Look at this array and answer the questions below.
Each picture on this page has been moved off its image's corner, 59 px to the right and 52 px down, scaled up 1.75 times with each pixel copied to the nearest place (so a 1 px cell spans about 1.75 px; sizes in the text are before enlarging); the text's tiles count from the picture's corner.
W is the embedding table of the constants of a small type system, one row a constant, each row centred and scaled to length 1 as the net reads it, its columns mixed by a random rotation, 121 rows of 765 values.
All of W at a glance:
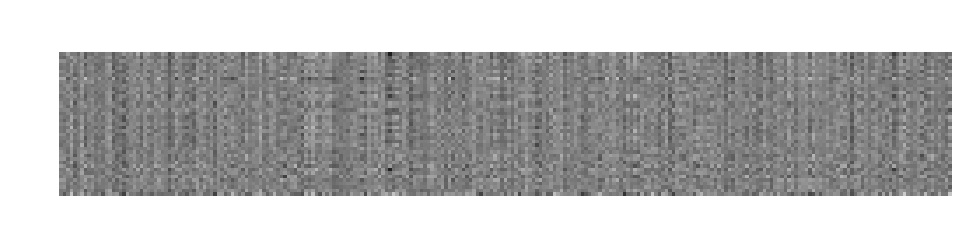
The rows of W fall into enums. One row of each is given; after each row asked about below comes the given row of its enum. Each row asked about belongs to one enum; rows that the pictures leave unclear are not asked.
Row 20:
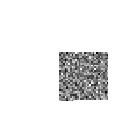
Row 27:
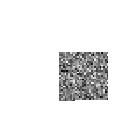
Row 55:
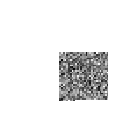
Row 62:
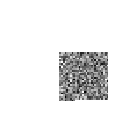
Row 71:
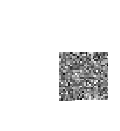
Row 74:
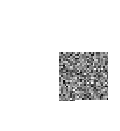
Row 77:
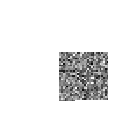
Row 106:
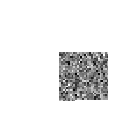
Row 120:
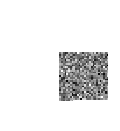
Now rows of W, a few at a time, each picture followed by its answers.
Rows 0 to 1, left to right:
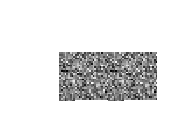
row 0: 27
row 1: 27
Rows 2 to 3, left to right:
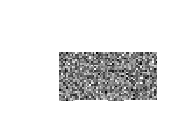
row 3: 77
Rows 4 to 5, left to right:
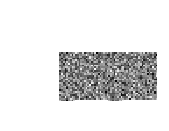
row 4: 20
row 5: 120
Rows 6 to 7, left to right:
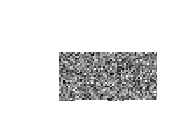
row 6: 74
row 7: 55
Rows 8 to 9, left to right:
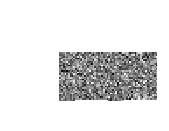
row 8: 27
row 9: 71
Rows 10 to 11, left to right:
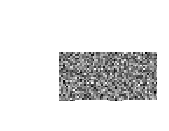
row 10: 74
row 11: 20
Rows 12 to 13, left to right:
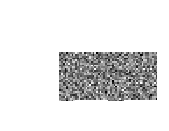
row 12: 20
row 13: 74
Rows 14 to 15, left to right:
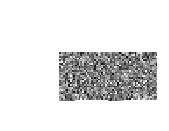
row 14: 62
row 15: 71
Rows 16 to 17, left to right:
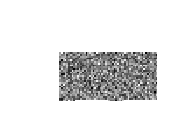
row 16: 55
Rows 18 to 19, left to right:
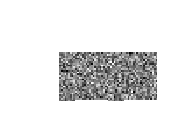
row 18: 27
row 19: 62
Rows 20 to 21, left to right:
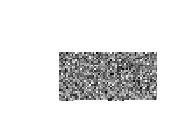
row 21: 55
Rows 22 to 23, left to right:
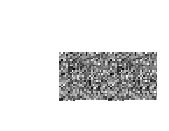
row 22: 55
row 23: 55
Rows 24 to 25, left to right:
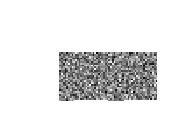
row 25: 62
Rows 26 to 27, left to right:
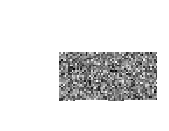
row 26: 55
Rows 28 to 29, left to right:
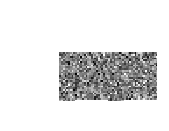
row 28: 106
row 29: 71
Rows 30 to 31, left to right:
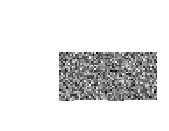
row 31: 27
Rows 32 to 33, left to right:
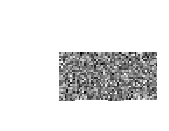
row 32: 62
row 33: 71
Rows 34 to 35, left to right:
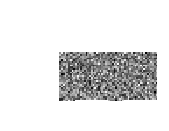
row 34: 55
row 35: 20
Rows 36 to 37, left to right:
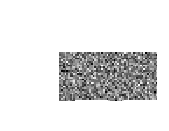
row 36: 27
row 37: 20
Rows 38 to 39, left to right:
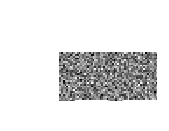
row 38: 74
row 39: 20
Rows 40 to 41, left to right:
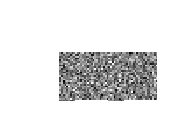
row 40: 74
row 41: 62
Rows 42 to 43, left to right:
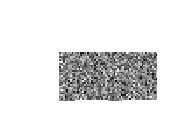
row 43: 120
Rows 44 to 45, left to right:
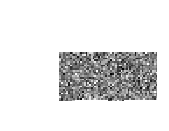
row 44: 71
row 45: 55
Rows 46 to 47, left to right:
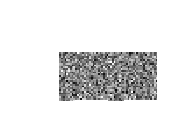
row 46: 120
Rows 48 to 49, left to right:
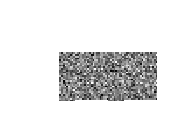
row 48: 74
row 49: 27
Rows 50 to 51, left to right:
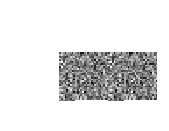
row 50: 62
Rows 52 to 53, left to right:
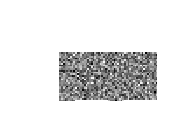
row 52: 77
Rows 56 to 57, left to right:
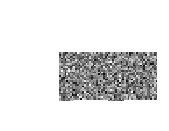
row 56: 120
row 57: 62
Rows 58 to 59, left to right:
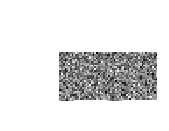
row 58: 20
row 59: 120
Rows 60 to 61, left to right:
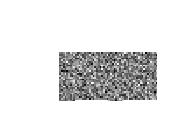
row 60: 27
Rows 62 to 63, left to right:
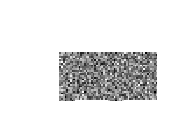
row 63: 20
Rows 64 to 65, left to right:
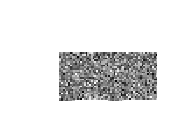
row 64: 71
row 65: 120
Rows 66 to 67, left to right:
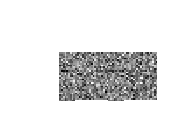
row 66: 27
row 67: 77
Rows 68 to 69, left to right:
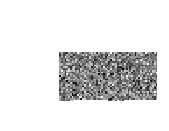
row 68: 120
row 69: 55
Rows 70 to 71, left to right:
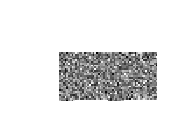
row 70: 20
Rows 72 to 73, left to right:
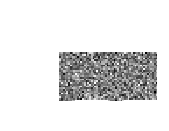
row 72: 71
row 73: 20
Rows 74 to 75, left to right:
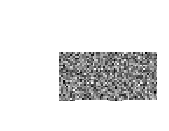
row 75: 20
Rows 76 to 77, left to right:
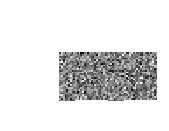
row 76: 62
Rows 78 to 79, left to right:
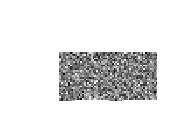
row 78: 71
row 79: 20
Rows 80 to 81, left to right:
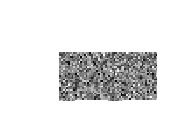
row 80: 106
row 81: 120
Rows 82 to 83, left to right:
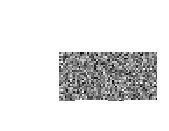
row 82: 62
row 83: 74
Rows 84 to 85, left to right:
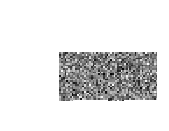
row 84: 120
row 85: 55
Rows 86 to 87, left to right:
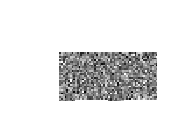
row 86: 62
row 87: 71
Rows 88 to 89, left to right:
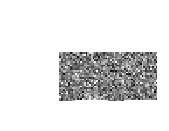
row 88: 71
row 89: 27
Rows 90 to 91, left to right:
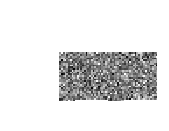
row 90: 55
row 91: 71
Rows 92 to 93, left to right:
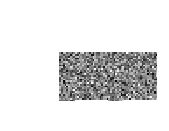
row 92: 74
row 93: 120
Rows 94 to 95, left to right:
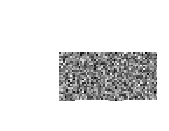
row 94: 62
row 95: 20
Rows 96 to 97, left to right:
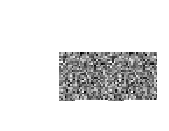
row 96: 62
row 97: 62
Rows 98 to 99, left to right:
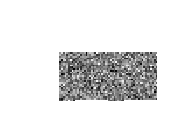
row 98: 55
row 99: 27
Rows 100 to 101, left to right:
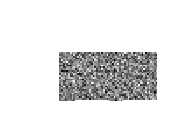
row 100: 27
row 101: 20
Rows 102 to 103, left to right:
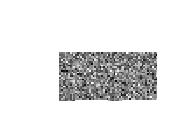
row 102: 27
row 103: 120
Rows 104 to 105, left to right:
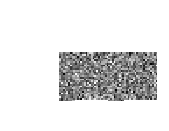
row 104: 71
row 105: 62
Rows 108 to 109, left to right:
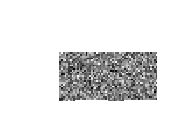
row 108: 55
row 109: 27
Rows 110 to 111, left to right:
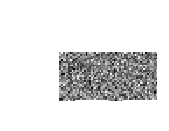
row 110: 55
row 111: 20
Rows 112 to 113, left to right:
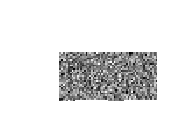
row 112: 55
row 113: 62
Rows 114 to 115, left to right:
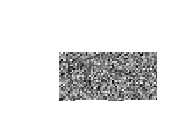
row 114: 55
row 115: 74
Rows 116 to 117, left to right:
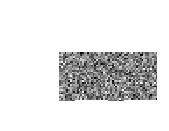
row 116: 62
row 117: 74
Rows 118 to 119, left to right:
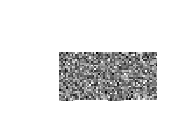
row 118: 20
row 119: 71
